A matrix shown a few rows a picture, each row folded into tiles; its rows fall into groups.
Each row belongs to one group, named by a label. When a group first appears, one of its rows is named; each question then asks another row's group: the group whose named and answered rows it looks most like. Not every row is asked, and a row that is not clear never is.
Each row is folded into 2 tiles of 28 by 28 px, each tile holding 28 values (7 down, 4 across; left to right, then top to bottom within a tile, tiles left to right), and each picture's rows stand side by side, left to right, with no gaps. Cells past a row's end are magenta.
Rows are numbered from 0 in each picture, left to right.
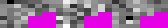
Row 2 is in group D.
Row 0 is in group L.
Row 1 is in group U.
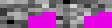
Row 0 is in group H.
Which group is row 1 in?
L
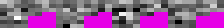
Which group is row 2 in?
H
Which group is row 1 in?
L
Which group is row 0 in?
H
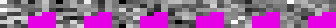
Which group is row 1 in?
D
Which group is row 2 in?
L
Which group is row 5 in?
U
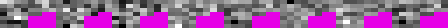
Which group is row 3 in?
U
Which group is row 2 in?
L
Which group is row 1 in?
L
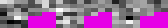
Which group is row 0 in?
H
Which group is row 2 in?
D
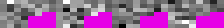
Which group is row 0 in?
U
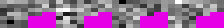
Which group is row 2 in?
L
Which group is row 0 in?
H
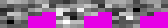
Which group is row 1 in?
D
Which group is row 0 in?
H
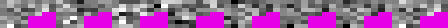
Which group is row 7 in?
U
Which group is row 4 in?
L
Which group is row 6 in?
L
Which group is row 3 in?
H
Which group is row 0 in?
U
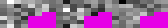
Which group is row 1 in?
L
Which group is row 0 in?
U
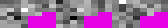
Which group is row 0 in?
D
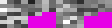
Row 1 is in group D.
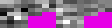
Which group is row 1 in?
D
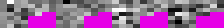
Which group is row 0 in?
U
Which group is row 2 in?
D
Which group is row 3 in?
H
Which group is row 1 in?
L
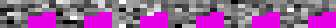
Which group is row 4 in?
L
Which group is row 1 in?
H
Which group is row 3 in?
L
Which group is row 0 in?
H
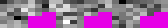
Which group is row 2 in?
L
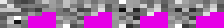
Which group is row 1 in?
U
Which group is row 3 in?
U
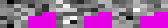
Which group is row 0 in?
L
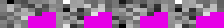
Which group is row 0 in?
L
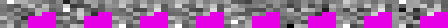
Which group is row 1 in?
L
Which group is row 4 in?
D
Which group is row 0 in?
U
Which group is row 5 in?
L
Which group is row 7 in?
U
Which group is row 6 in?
U
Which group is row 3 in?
U
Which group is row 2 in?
U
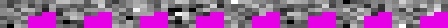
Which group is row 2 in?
D
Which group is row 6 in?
L
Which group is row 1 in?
H
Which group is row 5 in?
H
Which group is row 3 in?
H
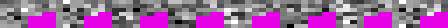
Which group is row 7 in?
U
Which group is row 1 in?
U
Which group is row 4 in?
D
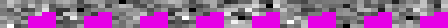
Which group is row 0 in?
U
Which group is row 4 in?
D
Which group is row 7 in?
D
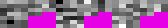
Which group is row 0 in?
H
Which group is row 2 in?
U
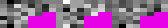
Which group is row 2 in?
L
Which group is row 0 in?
L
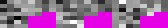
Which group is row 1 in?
D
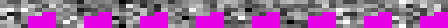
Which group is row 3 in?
D
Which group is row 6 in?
D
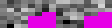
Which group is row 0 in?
L
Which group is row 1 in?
H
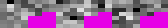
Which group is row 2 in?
H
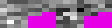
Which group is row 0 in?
D
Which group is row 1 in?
H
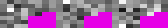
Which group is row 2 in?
U
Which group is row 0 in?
L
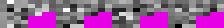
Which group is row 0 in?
U
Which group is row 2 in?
H
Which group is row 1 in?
L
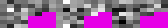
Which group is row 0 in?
L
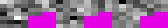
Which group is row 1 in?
D
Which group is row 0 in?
H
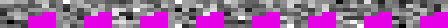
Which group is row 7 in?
L
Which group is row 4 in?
H
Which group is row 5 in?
U
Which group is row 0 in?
H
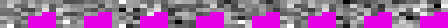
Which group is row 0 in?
U
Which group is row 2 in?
U
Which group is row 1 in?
D
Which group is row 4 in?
D
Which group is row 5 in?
U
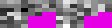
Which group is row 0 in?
H
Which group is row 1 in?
U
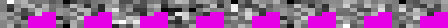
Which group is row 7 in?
L
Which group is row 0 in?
U
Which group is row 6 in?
U
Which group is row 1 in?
L
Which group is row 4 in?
L
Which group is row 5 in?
L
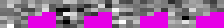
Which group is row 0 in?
U
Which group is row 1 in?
H
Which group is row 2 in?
D
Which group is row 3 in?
D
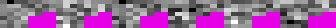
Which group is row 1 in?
U
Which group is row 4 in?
D
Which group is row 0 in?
L
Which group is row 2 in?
L
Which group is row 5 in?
H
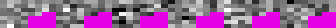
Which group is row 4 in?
D
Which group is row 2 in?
H
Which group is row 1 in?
L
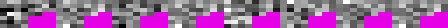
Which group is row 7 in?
U
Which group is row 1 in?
U
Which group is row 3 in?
U
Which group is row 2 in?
L
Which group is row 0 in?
H
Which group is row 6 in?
U
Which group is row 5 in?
U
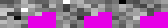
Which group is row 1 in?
U
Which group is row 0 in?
D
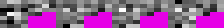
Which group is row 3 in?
L
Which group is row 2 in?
L
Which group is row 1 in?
L
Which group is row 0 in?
H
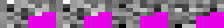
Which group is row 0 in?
U
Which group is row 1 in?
U
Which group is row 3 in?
L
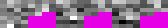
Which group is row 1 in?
H
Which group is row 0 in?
U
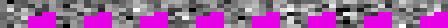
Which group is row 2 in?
D
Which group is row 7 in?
U
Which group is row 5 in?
D
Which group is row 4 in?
D
